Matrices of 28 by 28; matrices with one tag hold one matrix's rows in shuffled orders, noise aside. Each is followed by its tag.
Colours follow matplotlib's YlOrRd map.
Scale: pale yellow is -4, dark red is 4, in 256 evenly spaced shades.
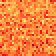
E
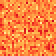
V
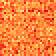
V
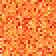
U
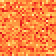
E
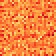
V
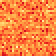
E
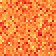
U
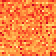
E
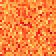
U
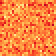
V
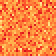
U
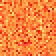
U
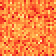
V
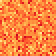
U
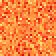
U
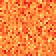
U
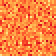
U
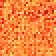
V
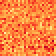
V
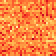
E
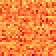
E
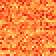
E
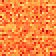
E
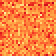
V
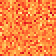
U
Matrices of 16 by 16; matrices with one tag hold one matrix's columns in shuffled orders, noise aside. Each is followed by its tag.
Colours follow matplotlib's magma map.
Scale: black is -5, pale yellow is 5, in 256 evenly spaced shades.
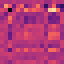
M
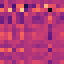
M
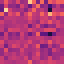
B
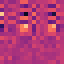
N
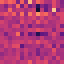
B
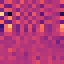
N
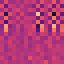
N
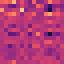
B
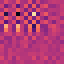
N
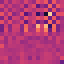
N
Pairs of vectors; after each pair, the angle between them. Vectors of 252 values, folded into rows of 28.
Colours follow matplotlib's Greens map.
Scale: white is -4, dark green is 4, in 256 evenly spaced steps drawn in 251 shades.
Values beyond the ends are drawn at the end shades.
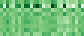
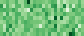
partly aligned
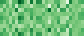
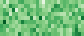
orthogonal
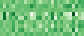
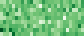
orthogonal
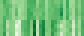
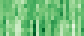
nearly parallel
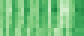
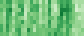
nearly opposite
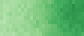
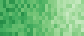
nearly opposite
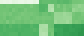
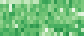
partly aligned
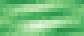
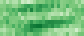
nearly opposite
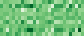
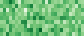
partly aligned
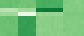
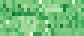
partly opposed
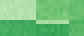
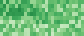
partly opposed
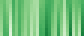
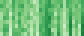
nearly parallel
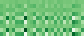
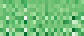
nearly opposite
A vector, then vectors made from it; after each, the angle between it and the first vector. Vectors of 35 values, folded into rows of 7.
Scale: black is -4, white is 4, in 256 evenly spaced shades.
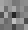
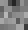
orthogonal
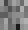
orthogonal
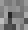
partly aligned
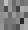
orthogonal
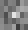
partly opposed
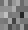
orthogonal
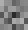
nearly parallel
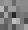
nearly parallel
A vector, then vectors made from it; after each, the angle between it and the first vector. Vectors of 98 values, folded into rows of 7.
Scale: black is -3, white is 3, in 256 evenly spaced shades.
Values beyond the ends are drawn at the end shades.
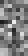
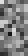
nearly opposite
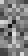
nearly opposite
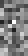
nearly parallel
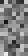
partly aligned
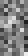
orthogonal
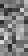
partly aligned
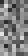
partly aligned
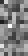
partly aligned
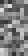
nearly parallel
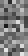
orthogonal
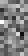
partly opposed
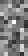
partly aligned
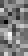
partly aligned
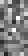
partly opposed
